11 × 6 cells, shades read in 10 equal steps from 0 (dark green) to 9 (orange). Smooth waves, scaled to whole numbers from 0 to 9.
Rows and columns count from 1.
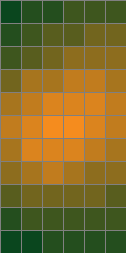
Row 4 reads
4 6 6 7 7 6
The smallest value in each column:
0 0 1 1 1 1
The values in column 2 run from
0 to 8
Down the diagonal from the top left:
0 2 4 7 8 7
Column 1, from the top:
0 1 2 4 6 7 6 5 3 1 0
